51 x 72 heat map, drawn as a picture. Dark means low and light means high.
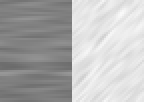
The table splits into one row of 2 panels. Panel 1,1: middling, streaked across, faint in contrast. Panel 1,2: very high, slanting up to the right, faint in contrast.
